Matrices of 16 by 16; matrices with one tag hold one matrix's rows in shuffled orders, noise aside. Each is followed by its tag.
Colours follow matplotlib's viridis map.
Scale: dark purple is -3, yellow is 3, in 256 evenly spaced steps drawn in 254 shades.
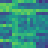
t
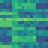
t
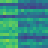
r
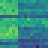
r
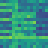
t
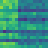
r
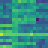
t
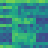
t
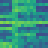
t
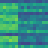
r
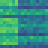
r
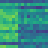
r
